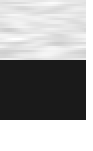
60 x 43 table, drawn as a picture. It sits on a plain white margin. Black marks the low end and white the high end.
It is made of 2 by 1 panels. Panel 1,1: very high, streaked across, faint in contrast. Panel 2,1: very low, flat.
